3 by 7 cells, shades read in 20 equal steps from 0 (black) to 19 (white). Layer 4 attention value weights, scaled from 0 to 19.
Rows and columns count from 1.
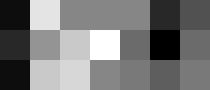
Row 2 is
3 11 15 19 8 0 8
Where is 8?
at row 2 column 5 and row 2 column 7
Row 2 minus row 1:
2 -6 5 9 -2 -3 2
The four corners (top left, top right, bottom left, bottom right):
1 6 1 9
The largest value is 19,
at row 2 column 4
